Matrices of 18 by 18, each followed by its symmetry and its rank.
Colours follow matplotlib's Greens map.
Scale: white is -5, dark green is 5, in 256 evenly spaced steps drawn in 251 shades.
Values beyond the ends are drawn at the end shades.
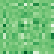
antisymmetric, rank two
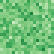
neither, full rank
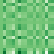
neither, rank one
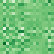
neither, rank three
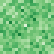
symmetric, full rank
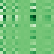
neither, rank one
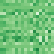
neither, rank three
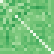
symmetric, full rank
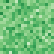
neither, full rank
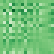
antisymmetric, rank two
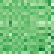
neither, rank three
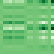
neither, rank one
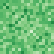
symmetric, full rank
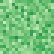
neither, full rank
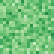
neither, full rank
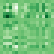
antisymmetric, rank two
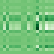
neither, rank one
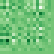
antisymmetric, rank two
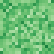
symmetric, full rank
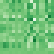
neither, rank three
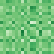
antisymmetric, rank two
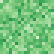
symmetric, full rank
